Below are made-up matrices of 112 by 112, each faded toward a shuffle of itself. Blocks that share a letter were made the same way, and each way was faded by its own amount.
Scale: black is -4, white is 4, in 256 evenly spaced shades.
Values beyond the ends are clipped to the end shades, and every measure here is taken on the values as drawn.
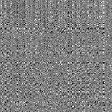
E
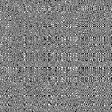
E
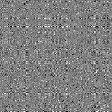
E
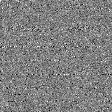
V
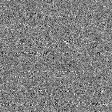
V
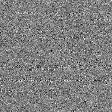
V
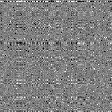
E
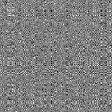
E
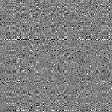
E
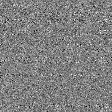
V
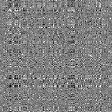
E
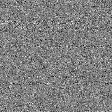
V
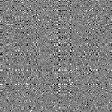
E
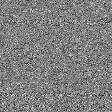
V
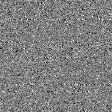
V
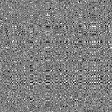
E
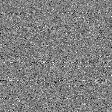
V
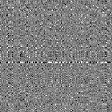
E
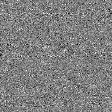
V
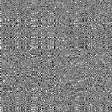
E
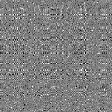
E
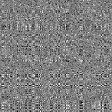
E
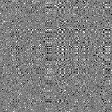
E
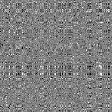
E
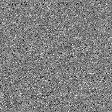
V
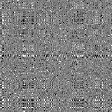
E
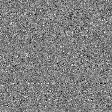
V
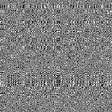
E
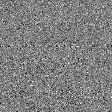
V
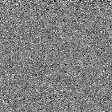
V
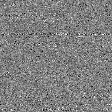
V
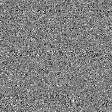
V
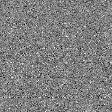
V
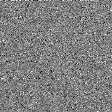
V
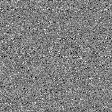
V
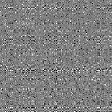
E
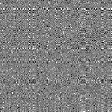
E
